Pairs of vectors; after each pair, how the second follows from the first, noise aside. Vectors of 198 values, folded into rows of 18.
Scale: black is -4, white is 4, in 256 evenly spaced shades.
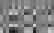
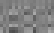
shrunk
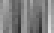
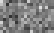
shuffled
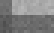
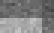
reversed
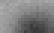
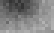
reversed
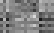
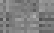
shrunk
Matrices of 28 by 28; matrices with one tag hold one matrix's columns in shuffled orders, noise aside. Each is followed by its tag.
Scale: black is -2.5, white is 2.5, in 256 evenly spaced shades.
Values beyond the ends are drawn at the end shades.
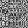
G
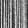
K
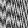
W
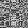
G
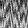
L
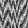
W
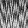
L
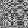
G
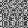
G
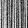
K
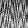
L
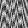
W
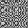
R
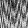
L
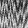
L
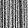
K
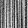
K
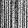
K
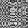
R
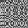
R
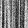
K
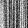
K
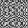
R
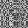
G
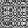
R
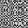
R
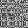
G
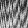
L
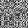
G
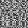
G
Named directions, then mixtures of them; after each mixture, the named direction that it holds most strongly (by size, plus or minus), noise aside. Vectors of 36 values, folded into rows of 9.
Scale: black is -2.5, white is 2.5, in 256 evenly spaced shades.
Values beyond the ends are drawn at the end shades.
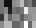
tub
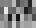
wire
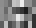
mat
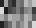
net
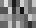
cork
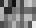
net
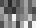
net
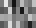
cork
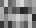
mat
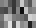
cork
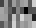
wire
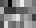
mat
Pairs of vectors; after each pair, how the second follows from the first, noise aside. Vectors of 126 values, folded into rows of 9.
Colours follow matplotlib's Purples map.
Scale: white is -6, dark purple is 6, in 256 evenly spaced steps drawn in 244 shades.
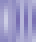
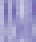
wrapped around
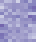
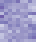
negated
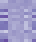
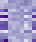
scaled up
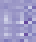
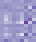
copied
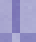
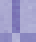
copied
